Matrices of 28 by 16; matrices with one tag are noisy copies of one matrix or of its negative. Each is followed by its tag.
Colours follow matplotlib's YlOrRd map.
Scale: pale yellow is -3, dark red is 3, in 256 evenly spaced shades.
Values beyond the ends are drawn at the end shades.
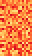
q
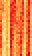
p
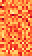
q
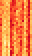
p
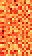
q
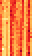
p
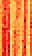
p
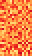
q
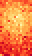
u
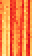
p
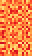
q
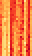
p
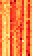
p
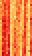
p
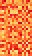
q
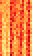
p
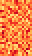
q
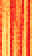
p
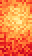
u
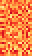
q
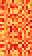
q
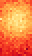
u
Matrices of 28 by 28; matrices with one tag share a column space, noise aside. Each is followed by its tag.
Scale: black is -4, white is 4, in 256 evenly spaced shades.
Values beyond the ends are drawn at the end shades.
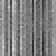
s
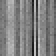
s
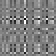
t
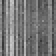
s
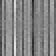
s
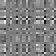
t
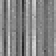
s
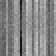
s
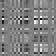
t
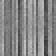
s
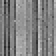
s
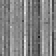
s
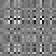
t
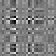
t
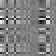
t
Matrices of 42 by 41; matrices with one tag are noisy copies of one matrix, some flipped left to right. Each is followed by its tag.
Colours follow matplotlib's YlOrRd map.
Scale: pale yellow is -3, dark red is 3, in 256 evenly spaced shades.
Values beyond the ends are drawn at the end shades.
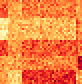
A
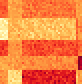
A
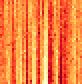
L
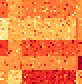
A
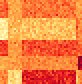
A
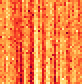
L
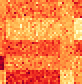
A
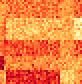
A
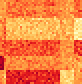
A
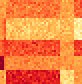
A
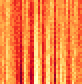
L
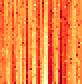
L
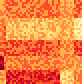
A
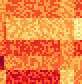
A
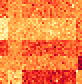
A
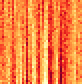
L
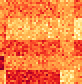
A
